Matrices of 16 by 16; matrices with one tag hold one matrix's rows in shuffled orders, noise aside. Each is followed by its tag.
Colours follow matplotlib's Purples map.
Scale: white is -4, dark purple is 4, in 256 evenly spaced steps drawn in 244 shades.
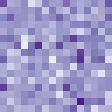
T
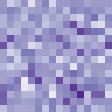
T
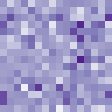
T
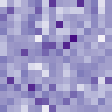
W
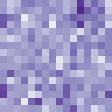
T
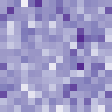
T
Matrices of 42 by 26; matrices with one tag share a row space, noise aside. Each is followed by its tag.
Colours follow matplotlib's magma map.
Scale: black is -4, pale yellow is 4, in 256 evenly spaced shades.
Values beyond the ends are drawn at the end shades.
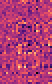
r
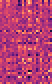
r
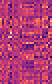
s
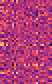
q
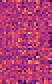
r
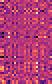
q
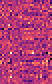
s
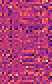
s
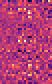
r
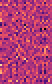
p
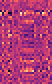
s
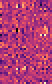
p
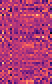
s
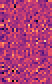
q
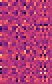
p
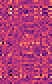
s
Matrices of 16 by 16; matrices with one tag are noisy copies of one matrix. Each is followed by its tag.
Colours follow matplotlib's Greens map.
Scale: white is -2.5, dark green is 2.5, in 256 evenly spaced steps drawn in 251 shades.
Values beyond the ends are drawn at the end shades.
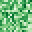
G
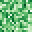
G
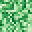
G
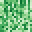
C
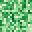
G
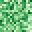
G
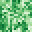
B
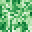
B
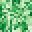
B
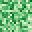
G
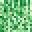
C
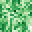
B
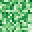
G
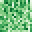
C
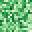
G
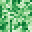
B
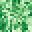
B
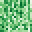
C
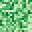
G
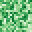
G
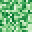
G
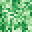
B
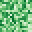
G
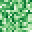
G
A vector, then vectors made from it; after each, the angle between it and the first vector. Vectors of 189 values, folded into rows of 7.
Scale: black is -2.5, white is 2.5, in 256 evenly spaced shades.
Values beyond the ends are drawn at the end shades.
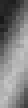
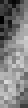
nearly parallel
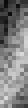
nearly parallel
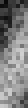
nearly parallel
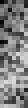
partly aligned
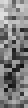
partly opposed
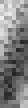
nearly opposite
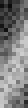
nearly parallel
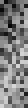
partly aligned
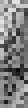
partly opposed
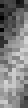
nearly parallel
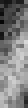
nearly parallel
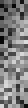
partly aligned
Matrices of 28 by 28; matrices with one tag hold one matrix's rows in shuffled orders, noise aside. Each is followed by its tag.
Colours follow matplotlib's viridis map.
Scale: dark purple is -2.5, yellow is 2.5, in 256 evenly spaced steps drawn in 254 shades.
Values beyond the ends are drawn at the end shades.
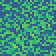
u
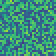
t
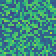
u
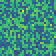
t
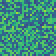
t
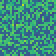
t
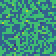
u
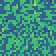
u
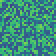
t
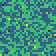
u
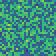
t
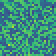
u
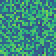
t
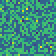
t
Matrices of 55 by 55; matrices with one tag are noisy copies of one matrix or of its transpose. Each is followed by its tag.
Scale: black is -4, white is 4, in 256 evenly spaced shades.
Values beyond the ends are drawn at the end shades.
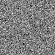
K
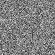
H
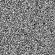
K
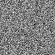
K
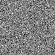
K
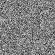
H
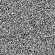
K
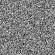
K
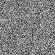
H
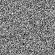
K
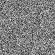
H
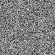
H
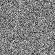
H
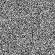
H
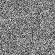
H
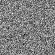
K
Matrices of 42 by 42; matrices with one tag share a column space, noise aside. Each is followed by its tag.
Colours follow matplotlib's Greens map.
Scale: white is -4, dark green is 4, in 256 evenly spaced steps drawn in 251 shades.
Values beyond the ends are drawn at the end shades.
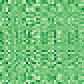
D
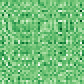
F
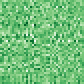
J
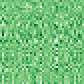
J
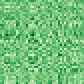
J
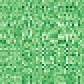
J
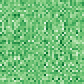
F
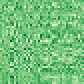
J
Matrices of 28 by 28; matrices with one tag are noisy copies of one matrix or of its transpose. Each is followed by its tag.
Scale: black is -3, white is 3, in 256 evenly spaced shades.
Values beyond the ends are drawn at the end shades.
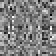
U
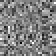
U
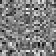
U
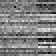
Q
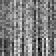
Q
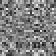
U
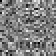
U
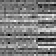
Q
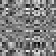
U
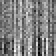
Q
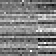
Q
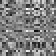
U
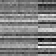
Q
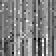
Q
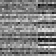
Q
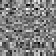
U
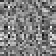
U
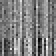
Q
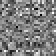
U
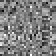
U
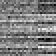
Q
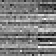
Q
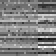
Q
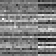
Q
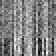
Q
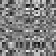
U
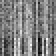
Q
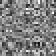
U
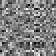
U
